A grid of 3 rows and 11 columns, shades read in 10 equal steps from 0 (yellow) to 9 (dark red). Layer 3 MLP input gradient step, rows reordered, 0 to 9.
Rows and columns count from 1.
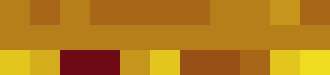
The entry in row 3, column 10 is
1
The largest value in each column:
4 5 9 9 5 5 6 6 5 4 5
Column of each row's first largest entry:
2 1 3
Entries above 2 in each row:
11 11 6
